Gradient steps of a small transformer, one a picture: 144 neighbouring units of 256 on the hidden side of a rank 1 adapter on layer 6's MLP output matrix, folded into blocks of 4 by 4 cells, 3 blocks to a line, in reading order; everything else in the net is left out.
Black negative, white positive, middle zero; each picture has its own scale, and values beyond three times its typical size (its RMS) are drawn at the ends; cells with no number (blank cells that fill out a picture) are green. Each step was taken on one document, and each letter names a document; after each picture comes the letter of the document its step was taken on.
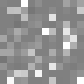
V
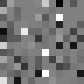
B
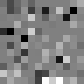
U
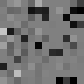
U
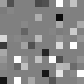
B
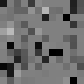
U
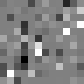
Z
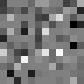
Z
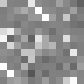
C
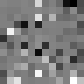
Z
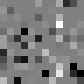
B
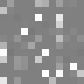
B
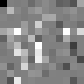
C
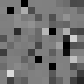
V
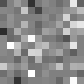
C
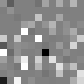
B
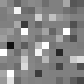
Z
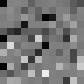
C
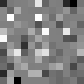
Z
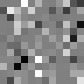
V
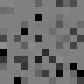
B
